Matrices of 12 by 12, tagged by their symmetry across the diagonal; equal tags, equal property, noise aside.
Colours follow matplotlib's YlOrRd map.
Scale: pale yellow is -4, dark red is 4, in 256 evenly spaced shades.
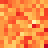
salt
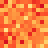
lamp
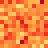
salt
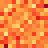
lamp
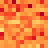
salt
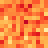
salt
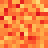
salt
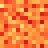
salt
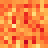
salt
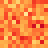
salt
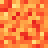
lamp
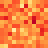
salt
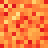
lamp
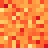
salt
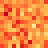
salt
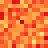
lamp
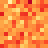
salt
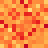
lamp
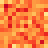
lamp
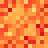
lamp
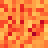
salt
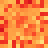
lamp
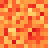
lamp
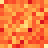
lamp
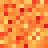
lamp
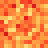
lamp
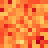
lamp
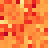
lamp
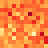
salt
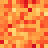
salt
